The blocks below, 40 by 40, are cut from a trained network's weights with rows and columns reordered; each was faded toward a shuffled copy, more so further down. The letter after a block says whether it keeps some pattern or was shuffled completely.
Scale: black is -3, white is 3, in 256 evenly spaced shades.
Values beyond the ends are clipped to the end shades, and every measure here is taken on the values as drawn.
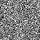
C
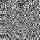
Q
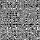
Q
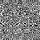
Q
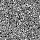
C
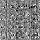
Q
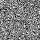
C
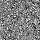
C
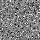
C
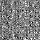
Q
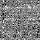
Q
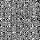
Q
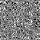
Q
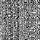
Q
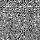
Q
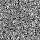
C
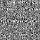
Q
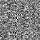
Q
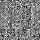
Q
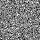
C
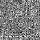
Q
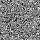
C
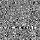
Q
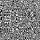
Q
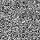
Q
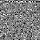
Q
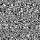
Q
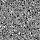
C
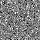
C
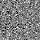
Q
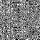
Q
